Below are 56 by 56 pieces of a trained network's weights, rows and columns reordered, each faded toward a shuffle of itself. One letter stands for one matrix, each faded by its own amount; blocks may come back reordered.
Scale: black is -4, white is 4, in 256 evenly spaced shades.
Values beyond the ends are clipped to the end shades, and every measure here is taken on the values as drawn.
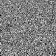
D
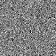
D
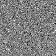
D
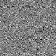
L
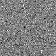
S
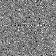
S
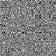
L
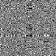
L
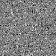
S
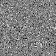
S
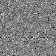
S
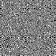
L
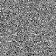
D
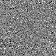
S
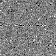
S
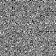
L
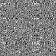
L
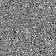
S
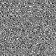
L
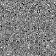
S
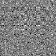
L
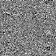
D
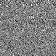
D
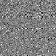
L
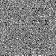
L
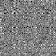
L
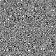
D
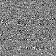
L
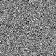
D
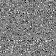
S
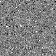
S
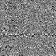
L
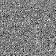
D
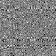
L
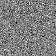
D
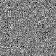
D
